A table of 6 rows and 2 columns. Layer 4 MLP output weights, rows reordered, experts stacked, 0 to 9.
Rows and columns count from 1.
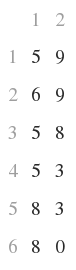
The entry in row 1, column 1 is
5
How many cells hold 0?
1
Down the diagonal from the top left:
5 9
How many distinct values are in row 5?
2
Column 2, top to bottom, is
9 9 8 3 3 0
